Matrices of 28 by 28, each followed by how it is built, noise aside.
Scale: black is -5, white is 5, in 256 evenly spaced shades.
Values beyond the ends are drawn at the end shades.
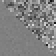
upper triangular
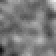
smooth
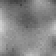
smooth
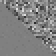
upper triangular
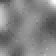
smooth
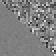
upper triangular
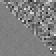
upper triangular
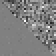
upper triangular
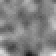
smooth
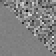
upper triangular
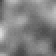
smooth
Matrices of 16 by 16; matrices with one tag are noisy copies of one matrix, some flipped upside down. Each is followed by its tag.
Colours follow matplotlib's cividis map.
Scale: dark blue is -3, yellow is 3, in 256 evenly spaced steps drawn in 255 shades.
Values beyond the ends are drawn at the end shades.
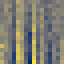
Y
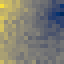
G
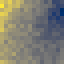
G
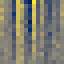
Y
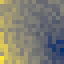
G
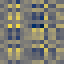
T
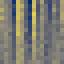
Y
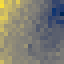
G
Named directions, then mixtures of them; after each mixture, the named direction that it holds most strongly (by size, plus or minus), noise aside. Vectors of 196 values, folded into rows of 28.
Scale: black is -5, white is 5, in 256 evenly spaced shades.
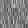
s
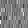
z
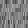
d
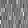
z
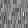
d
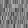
d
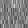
s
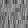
d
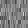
d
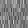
s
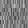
s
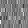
z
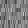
d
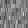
d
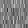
s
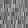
s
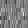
z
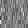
z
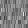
z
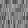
d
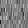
z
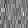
z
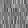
s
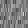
d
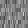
d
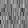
z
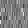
z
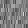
s
